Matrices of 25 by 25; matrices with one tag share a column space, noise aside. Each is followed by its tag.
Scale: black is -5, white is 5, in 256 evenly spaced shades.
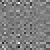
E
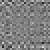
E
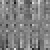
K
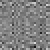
E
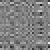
E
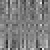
K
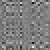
E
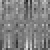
K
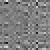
E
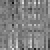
K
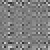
E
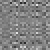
E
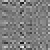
E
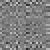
E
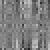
K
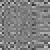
E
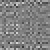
E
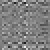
E
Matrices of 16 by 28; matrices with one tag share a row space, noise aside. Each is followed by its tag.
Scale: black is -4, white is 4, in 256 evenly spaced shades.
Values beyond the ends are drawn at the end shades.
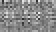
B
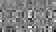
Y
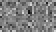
Y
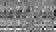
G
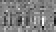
G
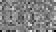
Y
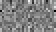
Y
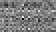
B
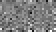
Y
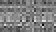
G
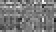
G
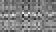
B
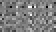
Y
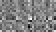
Y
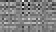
B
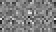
Y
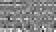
G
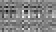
B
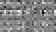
G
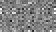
Y
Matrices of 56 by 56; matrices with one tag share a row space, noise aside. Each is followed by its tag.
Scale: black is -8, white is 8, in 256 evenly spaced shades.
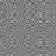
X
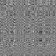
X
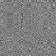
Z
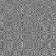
Z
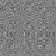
X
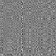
Z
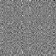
Z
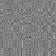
Z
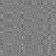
Z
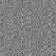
Z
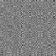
Z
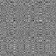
X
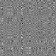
Z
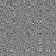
X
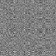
X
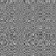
X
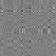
Z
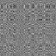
X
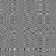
X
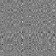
Z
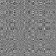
X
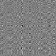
Z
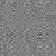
X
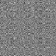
X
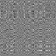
X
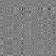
Z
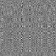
Z
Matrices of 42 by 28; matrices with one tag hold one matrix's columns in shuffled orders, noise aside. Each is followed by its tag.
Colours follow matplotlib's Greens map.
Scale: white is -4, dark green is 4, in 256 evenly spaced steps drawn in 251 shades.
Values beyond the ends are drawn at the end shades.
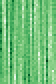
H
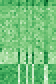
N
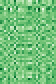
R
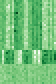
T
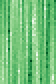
H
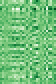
R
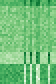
N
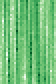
H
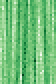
H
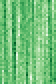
H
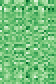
R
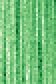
H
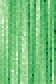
H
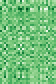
R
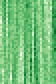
H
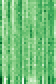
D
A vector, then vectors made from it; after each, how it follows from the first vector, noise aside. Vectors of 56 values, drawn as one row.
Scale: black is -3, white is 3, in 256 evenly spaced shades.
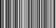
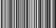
reversed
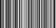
copied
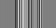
partly zeroed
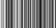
sign-scrambled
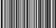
reversed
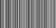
shrunk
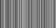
shrunk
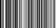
copied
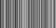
shrunk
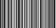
sign-scrambled
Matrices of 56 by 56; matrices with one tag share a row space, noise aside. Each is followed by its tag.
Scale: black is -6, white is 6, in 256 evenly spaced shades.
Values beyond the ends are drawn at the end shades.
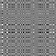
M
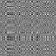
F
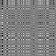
M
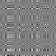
F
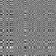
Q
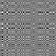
M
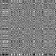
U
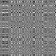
U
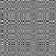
M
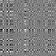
Q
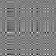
F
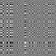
Q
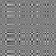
F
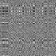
U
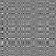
M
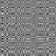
M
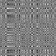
F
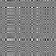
F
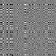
Q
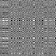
U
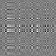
F
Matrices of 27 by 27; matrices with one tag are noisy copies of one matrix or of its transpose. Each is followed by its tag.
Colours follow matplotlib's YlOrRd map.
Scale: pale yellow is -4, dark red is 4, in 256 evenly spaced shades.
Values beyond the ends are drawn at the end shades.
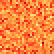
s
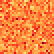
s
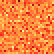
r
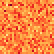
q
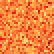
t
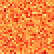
q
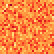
q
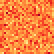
r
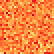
r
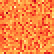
r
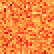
q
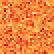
q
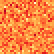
q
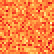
t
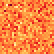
q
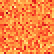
r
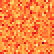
s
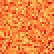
t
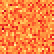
q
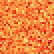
t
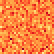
t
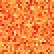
s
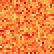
s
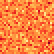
t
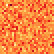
q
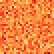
r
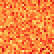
t
